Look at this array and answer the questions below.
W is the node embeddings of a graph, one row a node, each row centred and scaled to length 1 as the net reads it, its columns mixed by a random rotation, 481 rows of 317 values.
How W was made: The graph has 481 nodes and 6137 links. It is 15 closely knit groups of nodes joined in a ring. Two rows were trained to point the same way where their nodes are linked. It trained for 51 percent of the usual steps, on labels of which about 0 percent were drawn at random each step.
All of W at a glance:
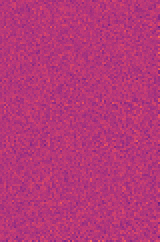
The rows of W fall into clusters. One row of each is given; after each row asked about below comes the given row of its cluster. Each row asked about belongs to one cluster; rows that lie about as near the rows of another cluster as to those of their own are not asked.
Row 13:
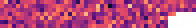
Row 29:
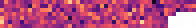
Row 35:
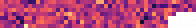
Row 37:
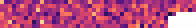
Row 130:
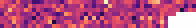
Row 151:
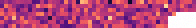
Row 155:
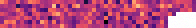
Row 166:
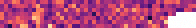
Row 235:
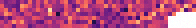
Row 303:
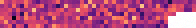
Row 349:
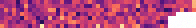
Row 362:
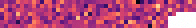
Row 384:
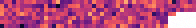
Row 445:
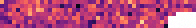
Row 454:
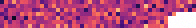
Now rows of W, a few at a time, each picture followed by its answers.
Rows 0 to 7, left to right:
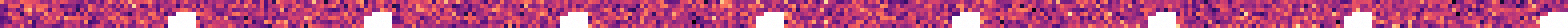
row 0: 445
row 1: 151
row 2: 445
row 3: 155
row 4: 37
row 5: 29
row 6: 349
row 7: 166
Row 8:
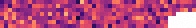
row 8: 151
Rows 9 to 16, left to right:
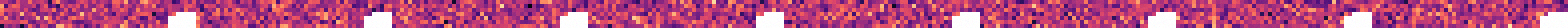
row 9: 384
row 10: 29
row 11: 130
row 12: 384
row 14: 130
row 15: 166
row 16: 35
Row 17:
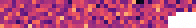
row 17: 362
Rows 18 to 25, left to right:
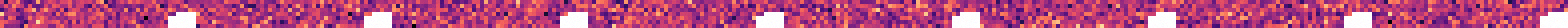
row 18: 35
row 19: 384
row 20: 384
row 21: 35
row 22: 155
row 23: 349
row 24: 13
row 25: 362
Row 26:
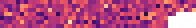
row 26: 235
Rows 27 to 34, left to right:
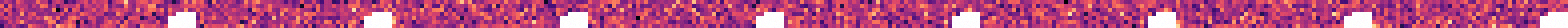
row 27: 384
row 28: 362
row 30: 303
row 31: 155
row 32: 155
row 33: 349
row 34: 349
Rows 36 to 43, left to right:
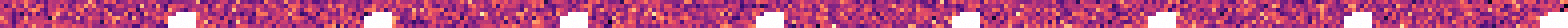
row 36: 303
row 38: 29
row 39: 35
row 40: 166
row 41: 454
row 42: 37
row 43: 454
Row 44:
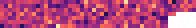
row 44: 384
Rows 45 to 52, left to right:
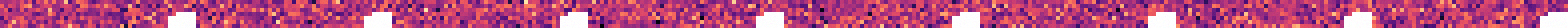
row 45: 235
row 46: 454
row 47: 155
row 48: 13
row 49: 349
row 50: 303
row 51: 349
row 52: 29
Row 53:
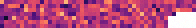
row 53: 445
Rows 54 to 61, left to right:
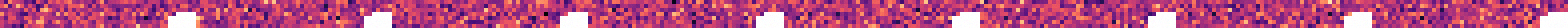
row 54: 35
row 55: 29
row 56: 384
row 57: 155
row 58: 454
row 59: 37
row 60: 384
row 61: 151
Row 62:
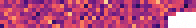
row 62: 130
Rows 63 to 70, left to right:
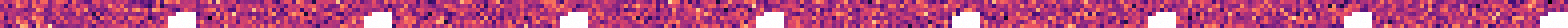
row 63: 166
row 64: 454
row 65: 130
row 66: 151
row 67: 155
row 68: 454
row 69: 303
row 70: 362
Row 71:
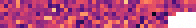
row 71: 384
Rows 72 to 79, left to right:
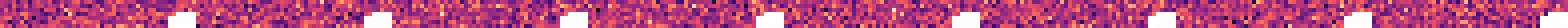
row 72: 349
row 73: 384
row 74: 235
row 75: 235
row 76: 151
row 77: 13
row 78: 151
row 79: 155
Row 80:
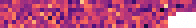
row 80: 151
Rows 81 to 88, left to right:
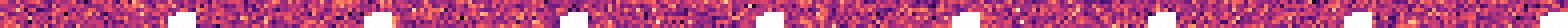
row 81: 155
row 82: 384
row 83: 29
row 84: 235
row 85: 166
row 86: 37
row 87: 362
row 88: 35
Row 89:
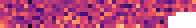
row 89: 349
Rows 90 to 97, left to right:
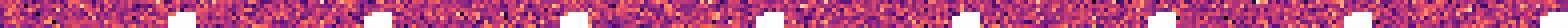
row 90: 130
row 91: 384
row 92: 13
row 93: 29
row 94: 37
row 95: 362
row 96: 151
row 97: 13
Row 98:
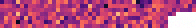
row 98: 362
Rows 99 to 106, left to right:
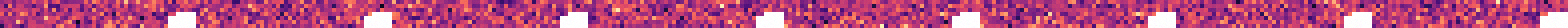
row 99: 384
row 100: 130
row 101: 37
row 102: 445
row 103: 349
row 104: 349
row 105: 130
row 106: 384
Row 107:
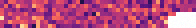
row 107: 166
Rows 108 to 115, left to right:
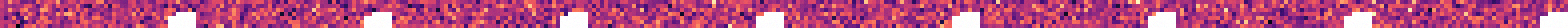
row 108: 35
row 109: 166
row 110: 155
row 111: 384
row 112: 151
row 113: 130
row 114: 235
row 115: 37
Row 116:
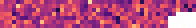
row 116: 37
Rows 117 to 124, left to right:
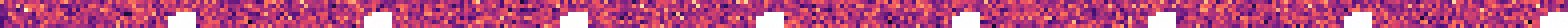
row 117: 445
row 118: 130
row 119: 151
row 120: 130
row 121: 155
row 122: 13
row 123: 445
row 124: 151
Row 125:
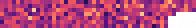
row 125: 155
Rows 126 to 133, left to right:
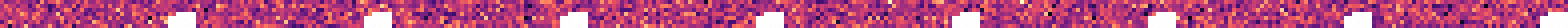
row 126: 166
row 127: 235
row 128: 130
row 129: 454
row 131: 13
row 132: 303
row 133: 445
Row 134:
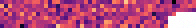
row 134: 384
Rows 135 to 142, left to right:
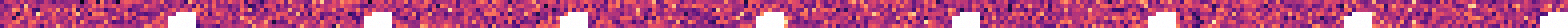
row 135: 454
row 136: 384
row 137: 454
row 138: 235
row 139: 29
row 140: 151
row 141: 35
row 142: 37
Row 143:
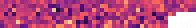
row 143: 384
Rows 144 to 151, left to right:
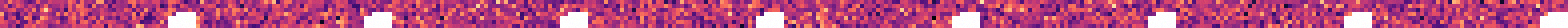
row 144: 35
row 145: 29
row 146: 303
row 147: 155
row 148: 166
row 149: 445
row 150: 13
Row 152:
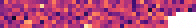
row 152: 454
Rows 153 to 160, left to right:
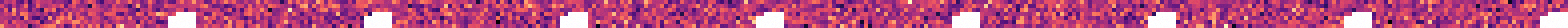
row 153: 349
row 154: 155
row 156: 166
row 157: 384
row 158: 35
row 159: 166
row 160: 362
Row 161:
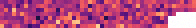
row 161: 349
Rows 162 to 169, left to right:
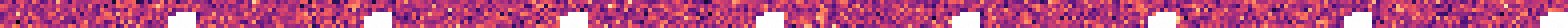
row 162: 362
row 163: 362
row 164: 454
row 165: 37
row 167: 130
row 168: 29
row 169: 445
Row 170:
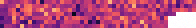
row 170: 445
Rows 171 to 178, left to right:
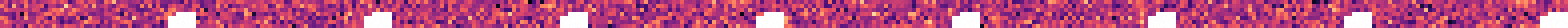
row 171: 303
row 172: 235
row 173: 362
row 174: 384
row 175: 29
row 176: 130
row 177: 362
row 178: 384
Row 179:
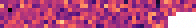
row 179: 235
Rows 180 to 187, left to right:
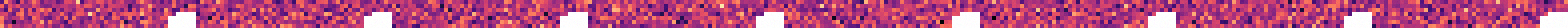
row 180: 29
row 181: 454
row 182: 384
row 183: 445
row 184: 151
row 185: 454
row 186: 362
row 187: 384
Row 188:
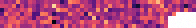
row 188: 130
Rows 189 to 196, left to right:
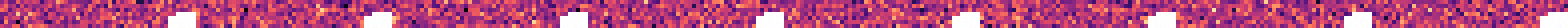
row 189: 362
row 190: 166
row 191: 29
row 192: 362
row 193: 151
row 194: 166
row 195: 37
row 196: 454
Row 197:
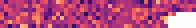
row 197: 166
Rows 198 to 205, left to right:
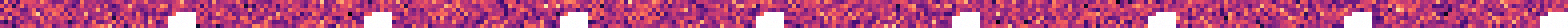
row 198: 13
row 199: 384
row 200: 13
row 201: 13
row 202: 13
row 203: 362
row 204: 303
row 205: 445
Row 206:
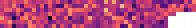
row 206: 303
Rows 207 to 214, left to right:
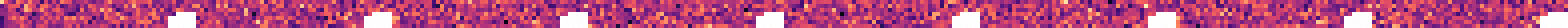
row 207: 445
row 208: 235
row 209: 29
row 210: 349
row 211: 235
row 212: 151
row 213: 29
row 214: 166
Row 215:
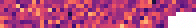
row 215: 29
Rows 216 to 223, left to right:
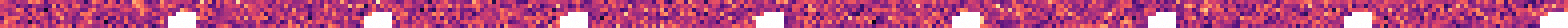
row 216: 155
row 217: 13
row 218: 151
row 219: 454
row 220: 445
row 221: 29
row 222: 445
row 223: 303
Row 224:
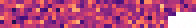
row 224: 37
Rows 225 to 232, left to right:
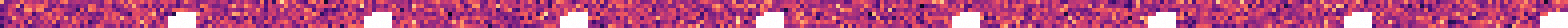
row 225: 445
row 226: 151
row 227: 235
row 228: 13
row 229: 130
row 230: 166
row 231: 13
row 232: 384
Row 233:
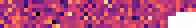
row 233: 130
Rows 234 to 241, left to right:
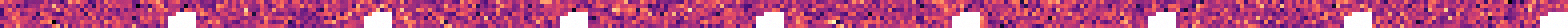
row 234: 130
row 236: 130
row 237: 445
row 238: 130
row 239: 29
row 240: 235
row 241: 362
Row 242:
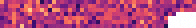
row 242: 445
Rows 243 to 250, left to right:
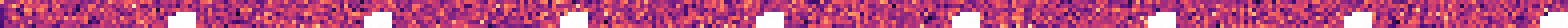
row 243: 445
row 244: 349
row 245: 235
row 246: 362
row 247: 35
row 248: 166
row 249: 454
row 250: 35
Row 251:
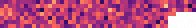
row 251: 151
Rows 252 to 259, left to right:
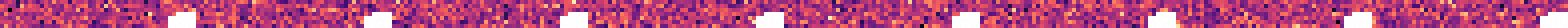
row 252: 235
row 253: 166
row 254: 13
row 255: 166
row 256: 384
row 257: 155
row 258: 349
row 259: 29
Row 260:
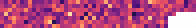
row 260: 130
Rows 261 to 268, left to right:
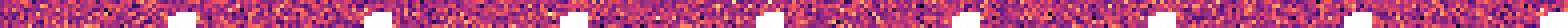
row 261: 454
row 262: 303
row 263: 349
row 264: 13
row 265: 130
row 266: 13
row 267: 37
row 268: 303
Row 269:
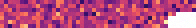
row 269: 166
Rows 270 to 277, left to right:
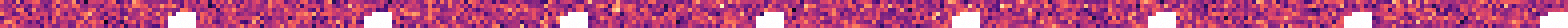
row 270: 155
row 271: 362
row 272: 166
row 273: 445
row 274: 235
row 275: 235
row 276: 151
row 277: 445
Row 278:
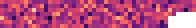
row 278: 303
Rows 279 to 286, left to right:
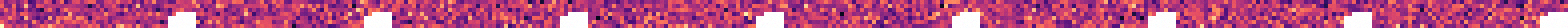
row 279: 349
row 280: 235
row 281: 362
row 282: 349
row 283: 235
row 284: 384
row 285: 166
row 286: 166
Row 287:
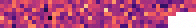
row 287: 303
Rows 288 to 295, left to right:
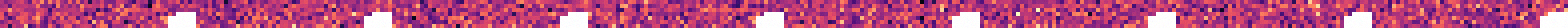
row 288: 166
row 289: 349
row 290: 349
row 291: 166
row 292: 362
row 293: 454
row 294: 155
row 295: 235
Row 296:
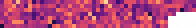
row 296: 130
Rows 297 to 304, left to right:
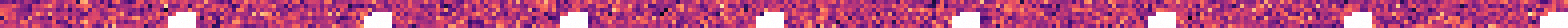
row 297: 151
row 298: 35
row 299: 384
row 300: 445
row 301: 166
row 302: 445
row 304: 349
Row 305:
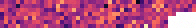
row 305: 362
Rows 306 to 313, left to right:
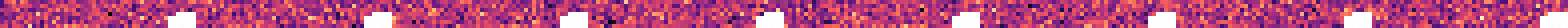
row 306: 454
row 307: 303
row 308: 29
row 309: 35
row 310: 349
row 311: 384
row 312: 303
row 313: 151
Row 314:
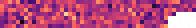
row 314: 35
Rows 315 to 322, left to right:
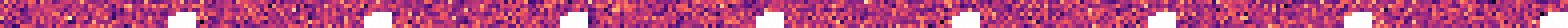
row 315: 13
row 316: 13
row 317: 362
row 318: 445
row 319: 151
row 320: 151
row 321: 13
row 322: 37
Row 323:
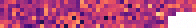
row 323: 349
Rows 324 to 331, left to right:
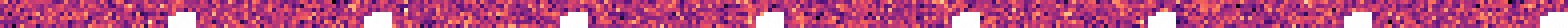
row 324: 13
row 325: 362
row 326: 349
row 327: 130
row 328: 130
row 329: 155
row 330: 445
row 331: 362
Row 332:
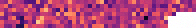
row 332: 35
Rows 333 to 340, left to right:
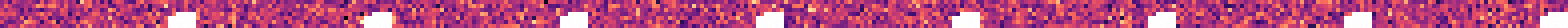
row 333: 151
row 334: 166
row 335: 29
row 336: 235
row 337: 445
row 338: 29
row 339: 384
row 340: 362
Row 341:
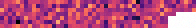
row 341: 362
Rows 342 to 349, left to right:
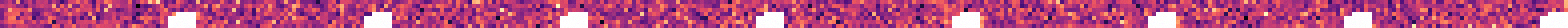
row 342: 130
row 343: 37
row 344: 151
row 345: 37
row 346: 130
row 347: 29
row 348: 29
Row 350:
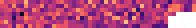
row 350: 303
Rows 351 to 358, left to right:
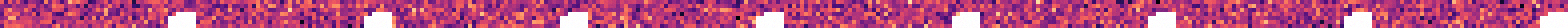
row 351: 130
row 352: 155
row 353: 29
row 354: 166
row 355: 384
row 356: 362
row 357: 155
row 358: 151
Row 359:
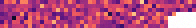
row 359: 454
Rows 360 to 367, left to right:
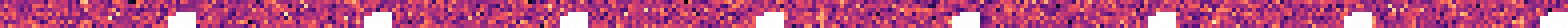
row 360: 151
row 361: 130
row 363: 454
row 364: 166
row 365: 445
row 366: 35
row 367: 29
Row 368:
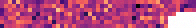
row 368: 130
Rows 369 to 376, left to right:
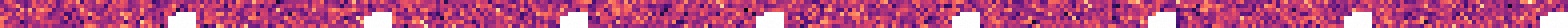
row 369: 29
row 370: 166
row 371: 303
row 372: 445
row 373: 35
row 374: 130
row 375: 445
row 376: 130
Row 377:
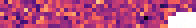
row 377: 35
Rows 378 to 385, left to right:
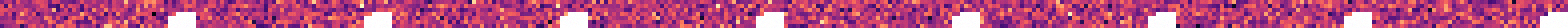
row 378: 384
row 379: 151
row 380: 151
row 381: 13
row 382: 35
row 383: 29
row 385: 37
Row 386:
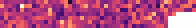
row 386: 235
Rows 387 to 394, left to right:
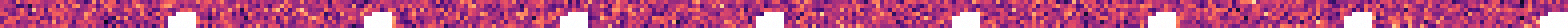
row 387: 155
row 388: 303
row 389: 29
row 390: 445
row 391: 454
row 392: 155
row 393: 29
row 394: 166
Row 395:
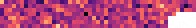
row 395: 130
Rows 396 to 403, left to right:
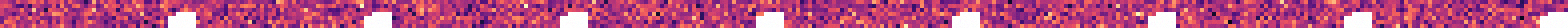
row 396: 155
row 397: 151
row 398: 445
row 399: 13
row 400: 349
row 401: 349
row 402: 130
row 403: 166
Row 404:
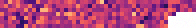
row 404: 35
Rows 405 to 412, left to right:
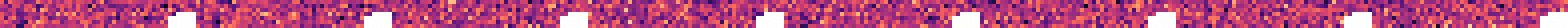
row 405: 35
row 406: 35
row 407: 362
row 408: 37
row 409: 35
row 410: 362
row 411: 166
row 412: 349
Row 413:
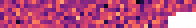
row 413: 362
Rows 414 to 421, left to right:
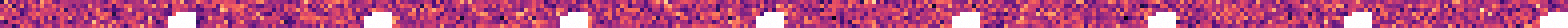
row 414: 13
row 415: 445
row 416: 29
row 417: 29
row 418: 151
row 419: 35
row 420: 13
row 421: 151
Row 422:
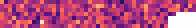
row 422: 37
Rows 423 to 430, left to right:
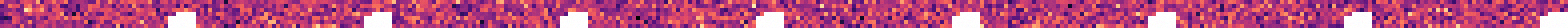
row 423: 445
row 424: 349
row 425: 445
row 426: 151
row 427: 151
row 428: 349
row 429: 303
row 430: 454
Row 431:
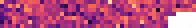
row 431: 445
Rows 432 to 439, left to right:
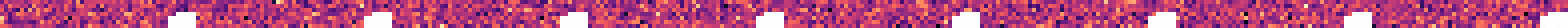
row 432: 29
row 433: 151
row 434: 166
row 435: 130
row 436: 155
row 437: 384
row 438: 13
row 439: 384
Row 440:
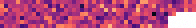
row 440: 384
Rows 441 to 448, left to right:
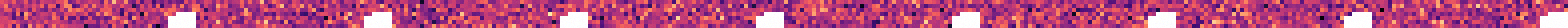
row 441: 303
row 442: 235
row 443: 349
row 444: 303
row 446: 166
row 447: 35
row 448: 235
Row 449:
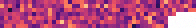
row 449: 235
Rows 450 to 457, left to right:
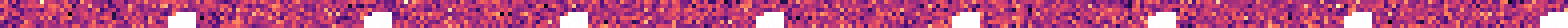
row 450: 13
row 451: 35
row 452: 454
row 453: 362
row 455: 166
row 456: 13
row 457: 362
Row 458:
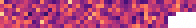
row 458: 37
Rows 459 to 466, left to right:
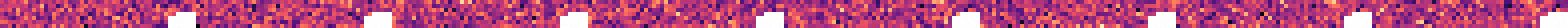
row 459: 303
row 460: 384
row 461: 29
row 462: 29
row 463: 130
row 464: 349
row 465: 130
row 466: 130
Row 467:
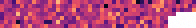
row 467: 362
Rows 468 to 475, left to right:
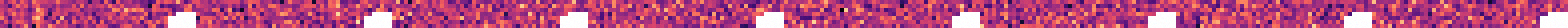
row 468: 166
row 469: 155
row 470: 13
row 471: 303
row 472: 37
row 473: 349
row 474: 35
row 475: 37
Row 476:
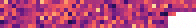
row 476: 13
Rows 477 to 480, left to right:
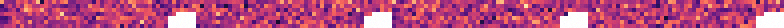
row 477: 445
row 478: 384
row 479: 445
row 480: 151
